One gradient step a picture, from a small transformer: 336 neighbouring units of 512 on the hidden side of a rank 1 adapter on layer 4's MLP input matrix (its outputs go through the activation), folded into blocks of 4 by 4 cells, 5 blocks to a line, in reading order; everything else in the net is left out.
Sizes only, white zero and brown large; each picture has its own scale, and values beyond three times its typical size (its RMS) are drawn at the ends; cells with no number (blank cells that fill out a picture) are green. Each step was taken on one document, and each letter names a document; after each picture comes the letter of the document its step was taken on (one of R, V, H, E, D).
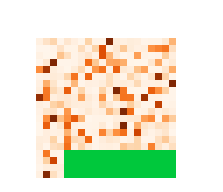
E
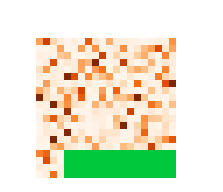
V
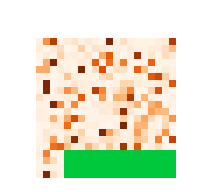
E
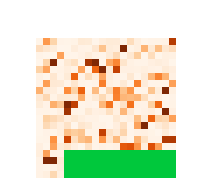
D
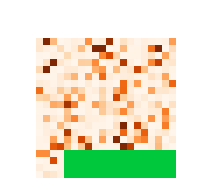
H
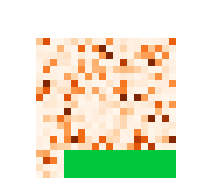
V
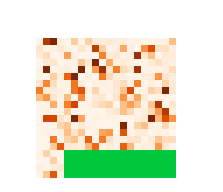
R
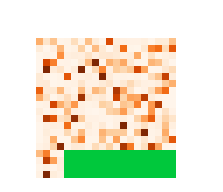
E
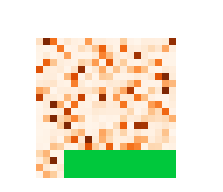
R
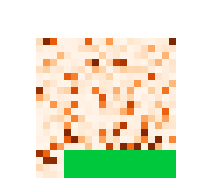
D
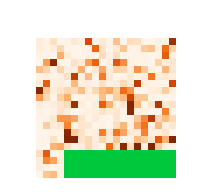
D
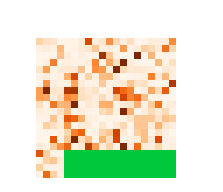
E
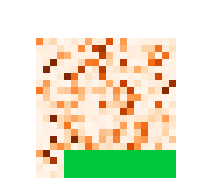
H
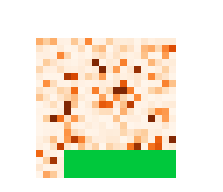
V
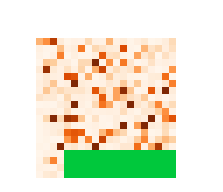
R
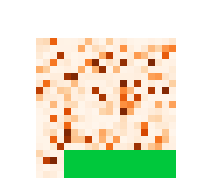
H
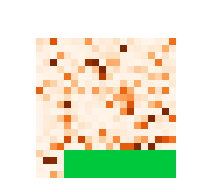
D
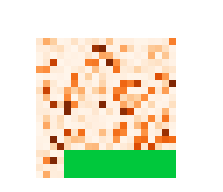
E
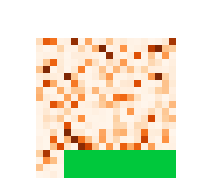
H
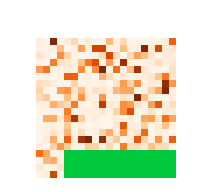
R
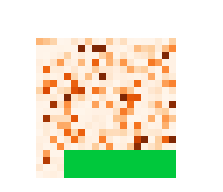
V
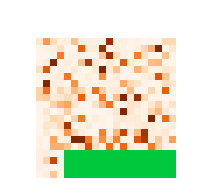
H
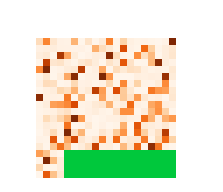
H
